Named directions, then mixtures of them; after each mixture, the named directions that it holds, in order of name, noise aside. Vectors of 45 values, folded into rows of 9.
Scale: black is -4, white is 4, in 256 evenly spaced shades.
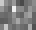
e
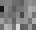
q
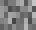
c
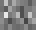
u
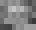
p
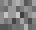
c, p, u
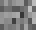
c, q, u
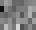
q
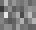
q, u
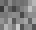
c, q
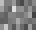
e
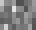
e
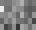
q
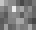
e, p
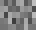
c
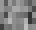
c, p, u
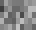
q, u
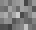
c, p, u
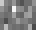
e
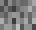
c, q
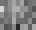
q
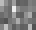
e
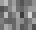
e, q, u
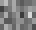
e, q, u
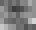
p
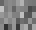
e, q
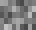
c, e, q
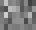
c, p, u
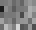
q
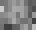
p, q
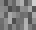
c
